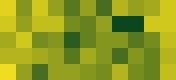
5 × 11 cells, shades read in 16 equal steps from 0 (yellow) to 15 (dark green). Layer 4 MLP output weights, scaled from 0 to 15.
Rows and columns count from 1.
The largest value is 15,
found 2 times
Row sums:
60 71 79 72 68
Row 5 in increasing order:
0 3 4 6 6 6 7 8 8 9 11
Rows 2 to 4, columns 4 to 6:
3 8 9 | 7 13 9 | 6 10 5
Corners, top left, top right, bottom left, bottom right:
1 2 0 3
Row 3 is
5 2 8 7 13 9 7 7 10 8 3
